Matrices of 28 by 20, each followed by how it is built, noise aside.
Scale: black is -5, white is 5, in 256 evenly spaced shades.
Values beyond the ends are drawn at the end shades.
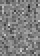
noise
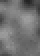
smooth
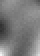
smooth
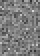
noise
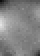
smooth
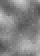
smooth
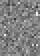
noise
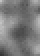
smooth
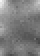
smooth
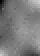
smooth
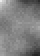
smooth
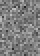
noise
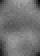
smooth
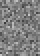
noise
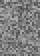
noise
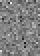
noise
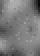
smooth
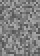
noise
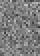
noise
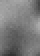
smooth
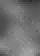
smooth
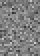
noise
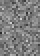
noise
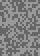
noise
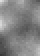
smooth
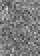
noise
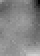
smooth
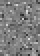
noise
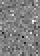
noise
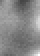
smooth
